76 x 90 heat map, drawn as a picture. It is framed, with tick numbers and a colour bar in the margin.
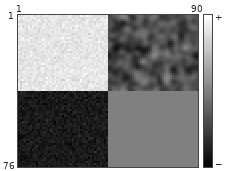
The table splits into 2 rows of 2 panels. Panel 1,1: very high, fine-grained, faint in contrast. Panel 1,2: low, blotchy. Panel 2,1: very low, fine-grained, faint in contrast. Panel 2,2: middling, flat.
